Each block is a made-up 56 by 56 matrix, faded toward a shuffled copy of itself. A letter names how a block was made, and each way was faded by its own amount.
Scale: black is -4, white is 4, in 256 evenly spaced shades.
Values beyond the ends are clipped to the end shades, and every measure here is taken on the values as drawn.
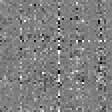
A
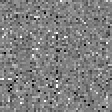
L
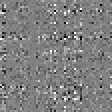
A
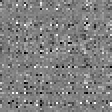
A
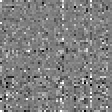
A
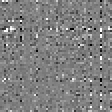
A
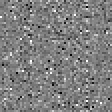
L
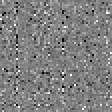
L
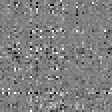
A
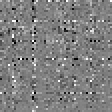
A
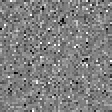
L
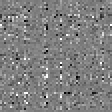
A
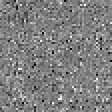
L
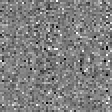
L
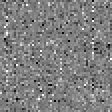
L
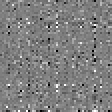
A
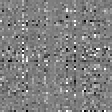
A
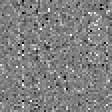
L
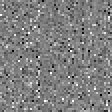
L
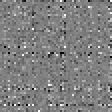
A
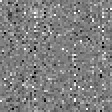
L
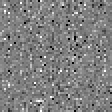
L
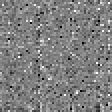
L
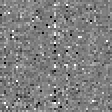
L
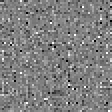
L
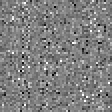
L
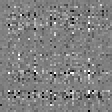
A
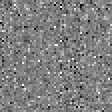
L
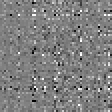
A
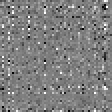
A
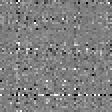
A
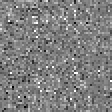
L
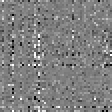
A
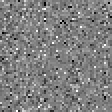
L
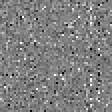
L
